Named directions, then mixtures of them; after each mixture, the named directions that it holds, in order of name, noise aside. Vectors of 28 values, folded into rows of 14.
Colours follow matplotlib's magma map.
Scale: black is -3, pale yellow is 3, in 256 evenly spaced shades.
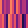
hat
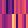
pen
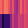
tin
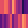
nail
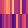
nail, pen, tin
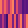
hat, nail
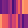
nail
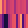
hat, pen, tin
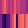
nail, pen, tin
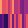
hat, nail, tin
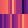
nail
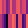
hat, pen, tin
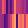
nail, pen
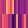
pen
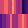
nail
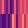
hat, pen, tin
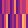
hat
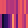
pen, tin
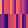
hat, tin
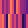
hat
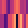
hat, nail, pen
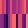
hat, pen, tin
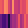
tin
